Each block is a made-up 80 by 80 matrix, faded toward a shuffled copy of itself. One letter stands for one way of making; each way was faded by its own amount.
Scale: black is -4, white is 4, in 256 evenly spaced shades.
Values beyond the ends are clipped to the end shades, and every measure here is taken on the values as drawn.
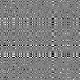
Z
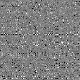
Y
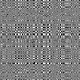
Z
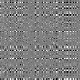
Z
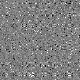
Y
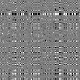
Z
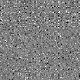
Y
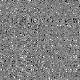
Y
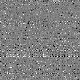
Y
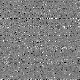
Y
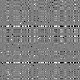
Z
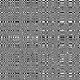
Z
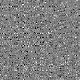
Y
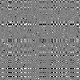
Z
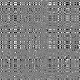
Z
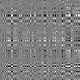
Z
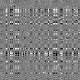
Z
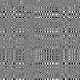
Z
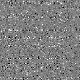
Y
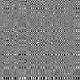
Z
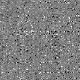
Y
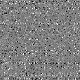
Y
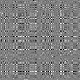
Z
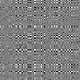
Z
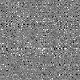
Y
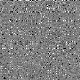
Y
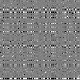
Z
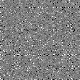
Y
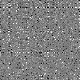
Y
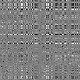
Z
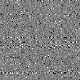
Y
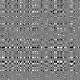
Z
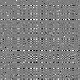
Z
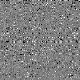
Y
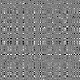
Z
